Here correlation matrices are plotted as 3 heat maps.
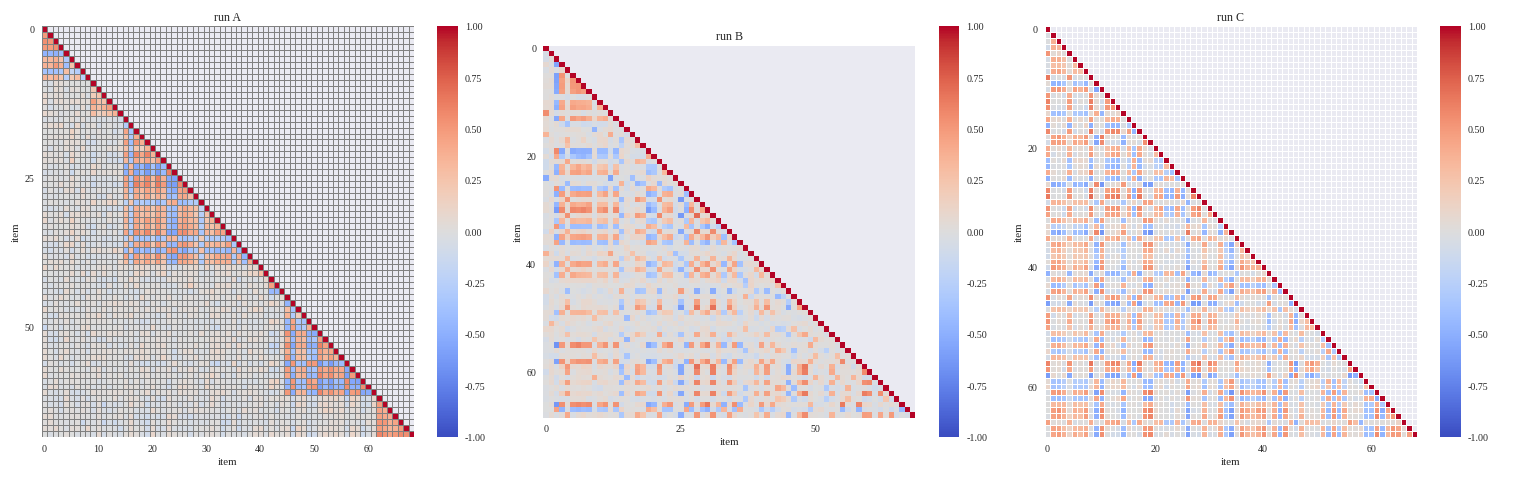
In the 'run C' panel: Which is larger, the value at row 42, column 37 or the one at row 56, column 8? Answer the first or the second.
the second
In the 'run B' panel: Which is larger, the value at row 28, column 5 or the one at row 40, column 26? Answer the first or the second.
the first
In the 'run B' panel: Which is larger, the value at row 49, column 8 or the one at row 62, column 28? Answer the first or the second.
the second
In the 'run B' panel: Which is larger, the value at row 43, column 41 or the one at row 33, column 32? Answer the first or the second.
the first
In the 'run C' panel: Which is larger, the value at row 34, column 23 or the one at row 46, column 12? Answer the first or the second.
the first
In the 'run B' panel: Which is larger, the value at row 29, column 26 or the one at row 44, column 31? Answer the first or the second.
the second
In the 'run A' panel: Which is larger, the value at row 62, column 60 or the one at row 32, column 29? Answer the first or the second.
the first
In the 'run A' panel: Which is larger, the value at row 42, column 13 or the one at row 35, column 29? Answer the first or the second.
the second
